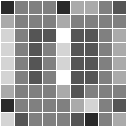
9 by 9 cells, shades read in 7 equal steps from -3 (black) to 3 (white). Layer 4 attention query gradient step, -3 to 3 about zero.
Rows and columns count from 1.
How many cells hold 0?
37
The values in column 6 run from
-1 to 1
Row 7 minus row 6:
-1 0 1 0 -2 0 1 0 -1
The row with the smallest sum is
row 1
